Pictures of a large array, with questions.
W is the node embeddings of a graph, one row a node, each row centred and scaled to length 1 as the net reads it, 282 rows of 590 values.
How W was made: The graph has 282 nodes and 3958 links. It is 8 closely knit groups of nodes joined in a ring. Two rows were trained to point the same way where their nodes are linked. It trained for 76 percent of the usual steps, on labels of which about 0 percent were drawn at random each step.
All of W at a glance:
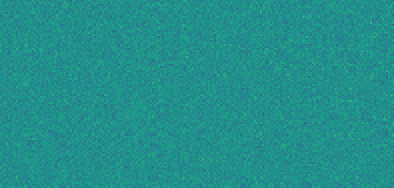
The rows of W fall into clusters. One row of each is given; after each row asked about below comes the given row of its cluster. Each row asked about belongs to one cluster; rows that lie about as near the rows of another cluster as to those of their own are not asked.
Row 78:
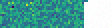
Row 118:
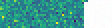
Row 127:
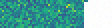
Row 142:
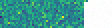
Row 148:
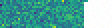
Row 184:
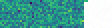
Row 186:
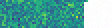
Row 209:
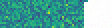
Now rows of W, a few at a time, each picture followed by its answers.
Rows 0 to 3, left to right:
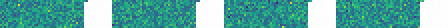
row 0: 127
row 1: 209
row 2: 148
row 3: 184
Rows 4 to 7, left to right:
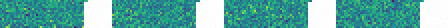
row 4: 184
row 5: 118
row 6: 142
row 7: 186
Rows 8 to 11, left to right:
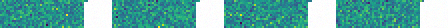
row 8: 142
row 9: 148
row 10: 78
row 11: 142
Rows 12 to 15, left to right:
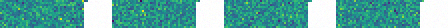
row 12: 127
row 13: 142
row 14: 148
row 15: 148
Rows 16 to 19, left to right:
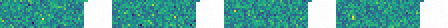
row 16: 184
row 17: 209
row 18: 209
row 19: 209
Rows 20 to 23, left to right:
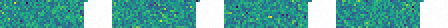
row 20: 148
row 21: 118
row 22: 78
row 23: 186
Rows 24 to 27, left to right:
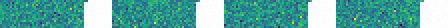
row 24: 78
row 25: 186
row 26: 78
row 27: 148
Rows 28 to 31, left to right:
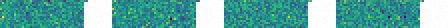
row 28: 118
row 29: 142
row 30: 184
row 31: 142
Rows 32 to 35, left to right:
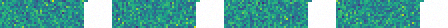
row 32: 118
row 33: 184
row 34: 142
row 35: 118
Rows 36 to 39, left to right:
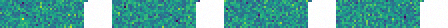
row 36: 127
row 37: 78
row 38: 127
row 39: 142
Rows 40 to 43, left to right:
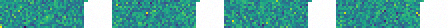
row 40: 184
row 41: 148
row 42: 186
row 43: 148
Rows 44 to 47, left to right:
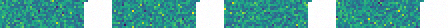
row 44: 118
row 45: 209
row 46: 78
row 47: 118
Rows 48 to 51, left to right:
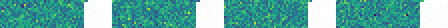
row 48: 127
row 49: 209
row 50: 142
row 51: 184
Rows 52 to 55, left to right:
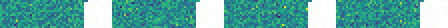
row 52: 78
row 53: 184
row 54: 78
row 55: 78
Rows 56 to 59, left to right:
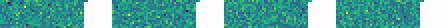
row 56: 209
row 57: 78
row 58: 184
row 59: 142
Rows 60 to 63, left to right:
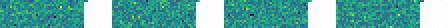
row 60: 78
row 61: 186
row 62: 184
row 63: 78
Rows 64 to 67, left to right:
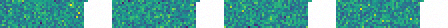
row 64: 186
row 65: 142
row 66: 184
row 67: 184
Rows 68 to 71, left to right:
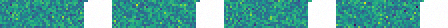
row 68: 209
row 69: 127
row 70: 184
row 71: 186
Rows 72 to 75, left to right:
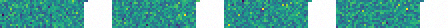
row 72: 209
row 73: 148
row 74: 148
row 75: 78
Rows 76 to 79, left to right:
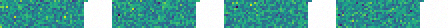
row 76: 184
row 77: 184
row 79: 78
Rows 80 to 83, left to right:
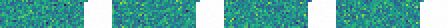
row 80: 142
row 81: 78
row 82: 118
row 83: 186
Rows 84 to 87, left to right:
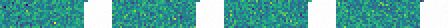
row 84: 78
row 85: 142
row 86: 184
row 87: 118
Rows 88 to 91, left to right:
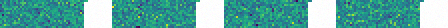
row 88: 148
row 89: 184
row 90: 127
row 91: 78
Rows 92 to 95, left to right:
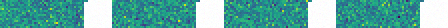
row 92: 118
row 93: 127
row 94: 127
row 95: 209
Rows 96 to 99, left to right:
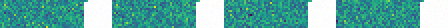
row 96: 148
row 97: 148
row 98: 184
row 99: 186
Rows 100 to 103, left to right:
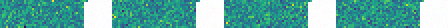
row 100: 118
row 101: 118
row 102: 186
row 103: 186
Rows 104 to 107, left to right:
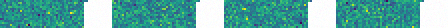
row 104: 209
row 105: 118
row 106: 127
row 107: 142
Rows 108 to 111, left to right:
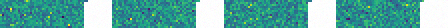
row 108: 209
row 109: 148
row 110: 78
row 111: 186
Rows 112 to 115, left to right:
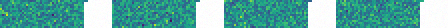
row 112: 78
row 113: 78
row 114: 209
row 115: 184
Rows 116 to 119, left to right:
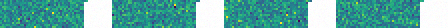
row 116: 148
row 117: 78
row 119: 184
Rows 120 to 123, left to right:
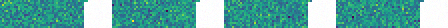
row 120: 184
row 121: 148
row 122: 142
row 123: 209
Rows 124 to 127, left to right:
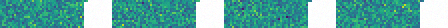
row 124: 186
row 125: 184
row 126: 142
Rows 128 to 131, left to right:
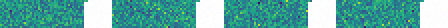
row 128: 184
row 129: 148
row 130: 142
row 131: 186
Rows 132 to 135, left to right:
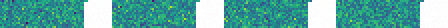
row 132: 148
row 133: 184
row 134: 127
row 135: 118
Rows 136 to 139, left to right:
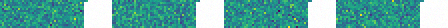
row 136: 148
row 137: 142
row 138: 127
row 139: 209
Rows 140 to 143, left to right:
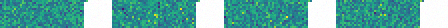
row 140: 148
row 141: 186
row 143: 142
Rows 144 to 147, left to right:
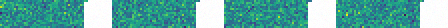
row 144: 184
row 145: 127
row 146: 78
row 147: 118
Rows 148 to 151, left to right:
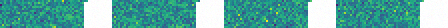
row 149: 127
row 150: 148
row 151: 148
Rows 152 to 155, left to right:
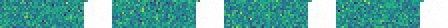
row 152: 148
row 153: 142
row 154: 186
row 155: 184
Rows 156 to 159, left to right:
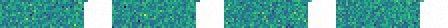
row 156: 78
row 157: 78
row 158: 148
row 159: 148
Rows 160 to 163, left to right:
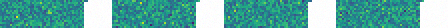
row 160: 209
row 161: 186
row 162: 209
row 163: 148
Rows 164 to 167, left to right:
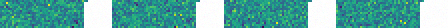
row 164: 127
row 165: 127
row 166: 186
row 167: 78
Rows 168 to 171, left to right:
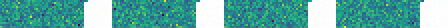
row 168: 209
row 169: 118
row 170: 148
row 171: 118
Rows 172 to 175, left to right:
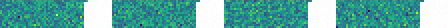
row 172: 186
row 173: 209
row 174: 78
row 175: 209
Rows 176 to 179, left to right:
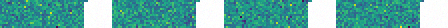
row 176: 209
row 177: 118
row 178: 209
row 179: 127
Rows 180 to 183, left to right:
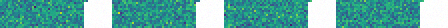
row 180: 127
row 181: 78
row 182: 148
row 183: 184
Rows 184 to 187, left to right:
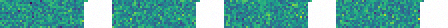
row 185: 148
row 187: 142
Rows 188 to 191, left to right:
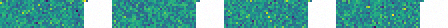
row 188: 118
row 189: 127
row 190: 142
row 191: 186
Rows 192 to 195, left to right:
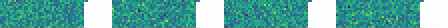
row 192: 142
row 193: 78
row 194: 209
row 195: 78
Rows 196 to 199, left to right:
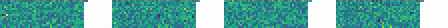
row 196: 78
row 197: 148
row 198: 184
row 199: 148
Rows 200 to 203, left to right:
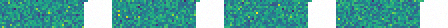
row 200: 209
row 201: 184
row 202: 148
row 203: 184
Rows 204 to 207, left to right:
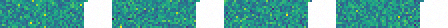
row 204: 186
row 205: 184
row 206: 127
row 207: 209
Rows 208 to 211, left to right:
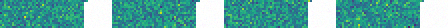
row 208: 148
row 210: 142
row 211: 127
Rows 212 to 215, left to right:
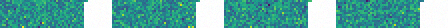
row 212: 186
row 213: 186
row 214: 184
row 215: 78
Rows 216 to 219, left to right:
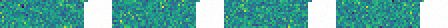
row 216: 127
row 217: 186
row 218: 127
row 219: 186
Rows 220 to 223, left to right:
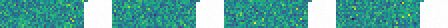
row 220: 127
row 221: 209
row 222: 209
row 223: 148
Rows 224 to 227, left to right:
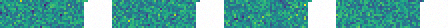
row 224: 184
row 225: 127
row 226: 186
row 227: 118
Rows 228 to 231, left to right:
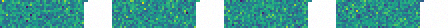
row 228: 78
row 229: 184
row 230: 142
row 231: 209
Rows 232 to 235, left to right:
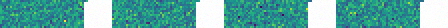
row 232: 78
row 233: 118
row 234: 78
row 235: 209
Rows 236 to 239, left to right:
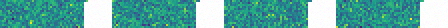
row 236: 186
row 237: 127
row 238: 142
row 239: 184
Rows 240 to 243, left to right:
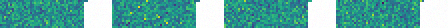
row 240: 209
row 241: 78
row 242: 184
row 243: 142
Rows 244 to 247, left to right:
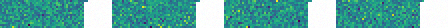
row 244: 209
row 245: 186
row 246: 118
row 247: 186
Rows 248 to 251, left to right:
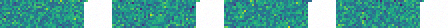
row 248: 148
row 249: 184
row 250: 209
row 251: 148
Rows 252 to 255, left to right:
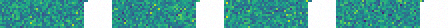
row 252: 209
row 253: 148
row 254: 118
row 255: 142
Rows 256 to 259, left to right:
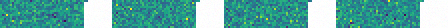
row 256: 78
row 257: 148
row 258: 127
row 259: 118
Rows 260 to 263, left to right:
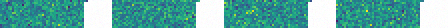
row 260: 209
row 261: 148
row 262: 118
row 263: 142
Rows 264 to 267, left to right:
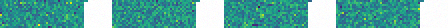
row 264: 148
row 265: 148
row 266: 127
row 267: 78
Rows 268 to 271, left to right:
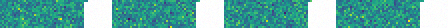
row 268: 127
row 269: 148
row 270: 148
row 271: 186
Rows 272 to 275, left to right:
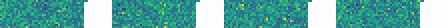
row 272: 118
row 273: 209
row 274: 127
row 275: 118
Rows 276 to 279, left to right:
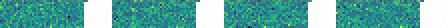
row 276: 142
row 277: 127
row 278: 184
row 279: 127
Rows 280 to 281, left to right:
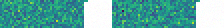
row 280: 184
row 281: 184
